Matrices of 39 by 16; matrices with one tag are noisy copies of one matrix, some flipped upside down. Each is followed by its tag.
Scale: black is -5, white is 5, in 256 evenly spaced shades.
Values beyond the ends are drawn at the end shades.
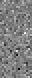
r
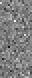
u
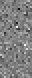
r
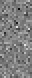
r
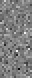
r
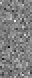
u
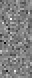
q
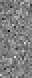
u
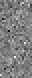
u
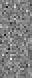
q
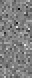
r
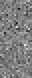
r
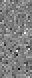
r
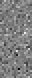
r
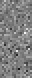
r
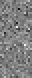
r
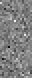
u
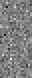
q
